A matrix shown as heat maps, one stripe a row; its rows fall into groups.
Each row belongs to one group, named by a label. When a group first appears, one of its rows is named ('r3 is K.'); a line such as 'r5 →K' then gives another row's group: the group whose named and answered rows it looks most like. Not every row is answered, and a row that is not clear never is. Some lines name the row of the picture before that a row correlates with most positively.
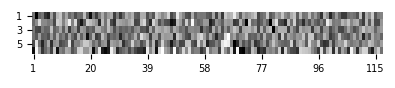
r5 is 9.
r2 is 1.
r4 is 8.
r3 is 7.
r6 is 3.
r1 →7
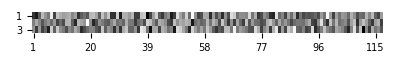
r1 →1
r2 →3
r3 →8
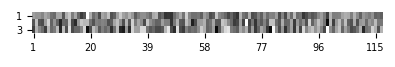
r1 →1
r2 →9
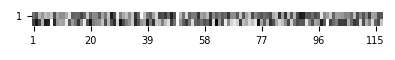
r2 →7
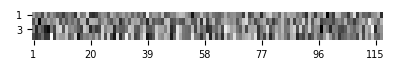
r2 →9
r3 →7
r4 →7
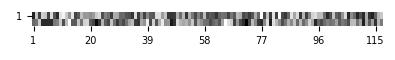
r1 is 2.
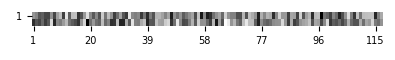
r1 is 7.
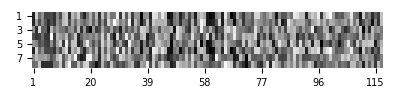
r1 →2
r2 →2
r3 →8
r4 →7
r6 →2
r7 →1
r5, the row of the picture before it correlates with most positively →1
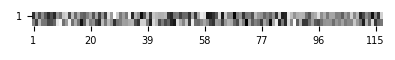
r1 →2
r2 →1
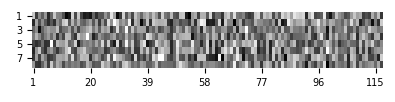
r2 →2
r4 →3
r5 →7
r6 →3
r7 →2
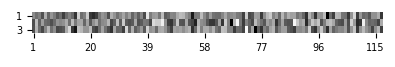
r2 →2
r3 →3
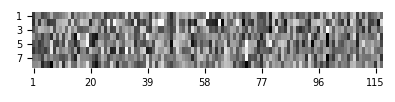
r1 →3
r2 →2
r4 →3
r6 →7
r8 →3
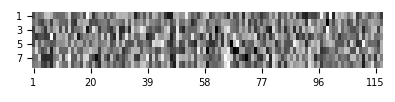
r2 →9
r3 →9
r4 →7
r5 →2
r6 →9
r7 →3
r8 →9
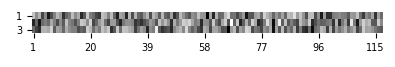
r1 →8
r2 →3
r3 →1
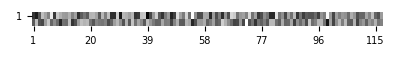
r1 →1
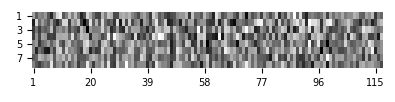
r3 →7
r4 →2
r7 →1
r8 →7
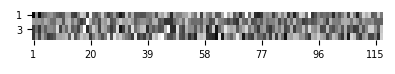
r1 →3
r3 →9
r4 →2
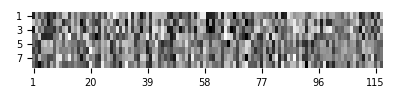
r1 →2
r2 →8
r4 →3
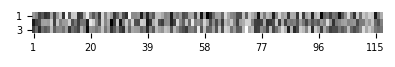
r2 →1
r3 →7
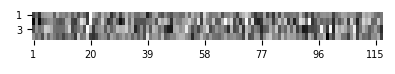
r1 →1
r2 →3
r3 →1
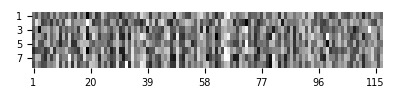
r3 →9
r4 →9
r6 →7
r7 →9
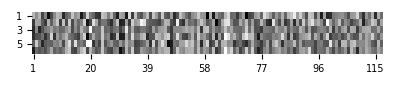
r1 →8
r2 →9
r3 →3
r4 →7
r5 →3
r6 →3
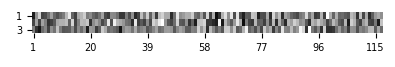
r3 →8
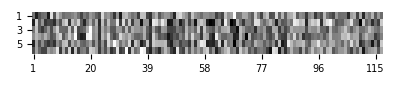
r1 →8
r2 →2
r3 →9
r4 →1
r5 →2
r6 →9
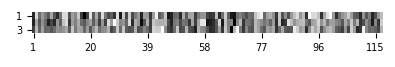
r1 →2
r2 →2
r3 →2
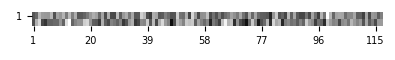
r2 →3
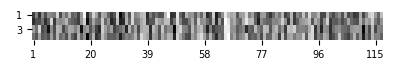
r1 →9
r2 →7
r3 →8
